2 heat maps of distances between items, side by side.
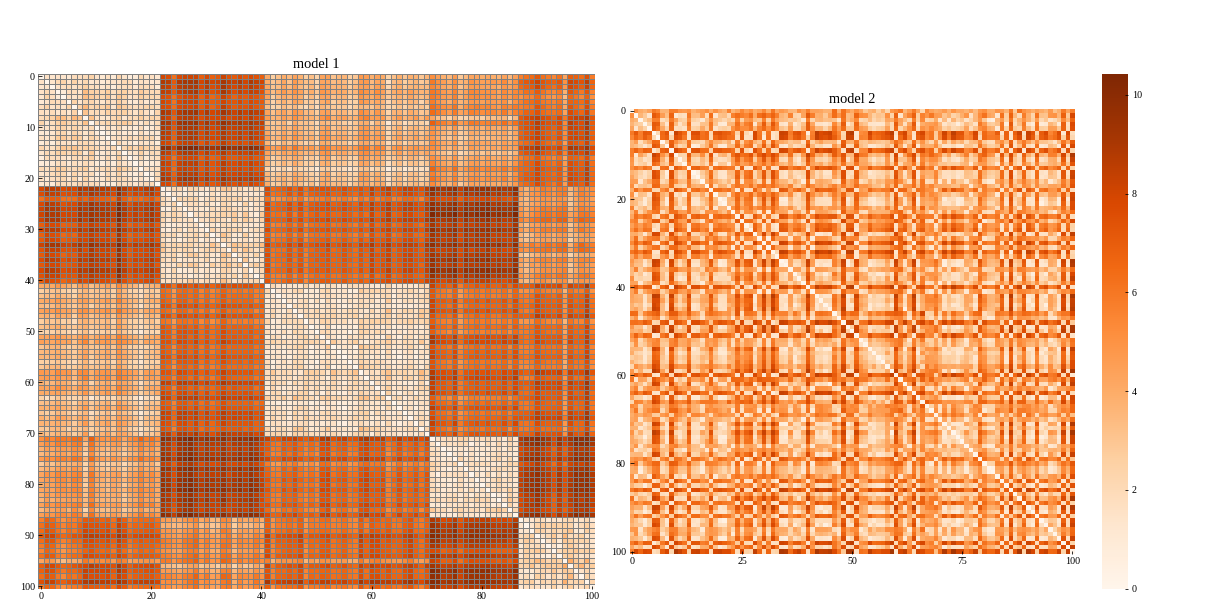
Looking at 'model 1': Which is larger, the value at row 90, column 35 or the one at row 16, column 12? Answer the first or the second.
the first
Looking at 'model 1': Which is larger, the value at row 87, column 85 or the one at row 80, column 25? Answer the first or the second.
the second
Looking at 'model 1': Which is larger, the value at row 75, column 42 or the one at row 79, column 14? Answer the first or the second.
the first
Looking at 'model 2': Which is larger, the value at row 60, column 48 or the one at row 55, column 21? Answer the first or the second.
the first
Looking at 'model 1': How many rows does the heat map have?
101
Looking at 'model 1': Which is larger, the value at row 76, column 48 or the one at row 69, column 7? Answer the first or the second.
the first
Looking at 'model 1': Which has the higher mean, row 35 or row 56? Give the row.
35
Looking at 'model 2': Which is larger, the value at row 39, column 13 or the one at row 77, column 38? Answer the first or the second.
the first
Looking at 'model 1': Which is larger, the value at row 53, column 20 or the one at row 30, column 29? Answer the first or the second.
the first
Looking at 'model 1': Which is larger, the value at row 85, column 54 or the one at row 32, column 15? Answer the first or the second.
the second
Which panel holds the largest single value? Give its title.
model 1
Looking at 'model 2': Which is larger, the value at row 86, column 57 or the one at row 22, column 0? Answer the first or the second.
the first
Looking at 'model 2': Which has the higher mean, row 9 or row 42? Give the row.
9
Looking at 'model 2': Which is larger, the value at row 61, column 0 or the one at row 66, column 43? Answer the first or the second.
the first
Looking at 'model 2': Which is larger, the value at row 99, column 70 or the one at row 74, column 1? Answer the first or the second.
the first
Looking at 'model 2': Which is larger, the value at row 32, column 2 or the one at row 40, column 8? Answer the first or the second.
the second
